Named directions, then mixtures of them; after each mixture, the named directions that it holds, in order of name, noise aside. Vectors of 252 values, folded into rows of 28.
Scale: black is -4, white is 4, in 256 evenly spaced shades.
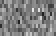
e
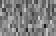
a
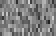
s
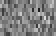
e, s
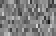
a, e, s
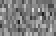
e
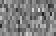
e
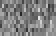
a, e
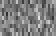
a, s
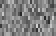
a, e, s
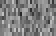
a, s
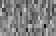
a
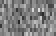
e
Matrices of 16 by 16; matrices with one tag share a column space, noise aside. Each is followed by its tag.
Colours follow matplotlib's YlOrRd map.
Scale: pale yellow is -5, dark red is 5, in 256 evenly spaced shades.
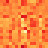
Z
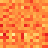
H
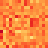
Z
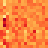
Z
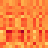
Z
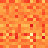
H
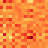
H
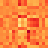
Z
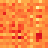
H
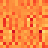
Z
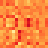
Z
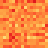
H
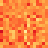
Z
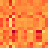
Z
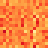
Z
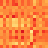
Z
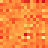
H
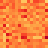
H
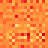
H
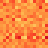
H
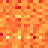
H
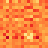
H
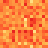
Z
